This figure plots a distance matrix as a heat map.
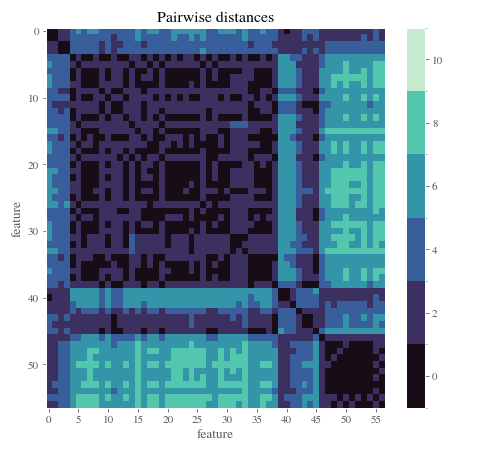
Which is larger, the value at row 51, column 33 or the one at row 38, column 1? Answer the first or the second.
the first
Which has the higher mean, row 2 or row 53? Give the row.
53
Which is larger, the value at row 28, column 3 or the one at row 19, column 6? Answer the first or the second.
the first
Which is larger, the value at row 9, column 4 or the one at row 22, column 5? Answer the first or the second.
the second
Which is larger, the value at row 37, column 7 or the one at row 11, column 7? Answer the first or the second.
the second
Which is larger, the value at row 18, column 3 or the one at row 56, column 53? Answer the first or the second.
the first
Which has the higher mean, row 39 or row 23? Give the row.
39
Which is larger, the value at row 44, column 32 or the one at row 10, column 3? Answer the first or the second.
the second
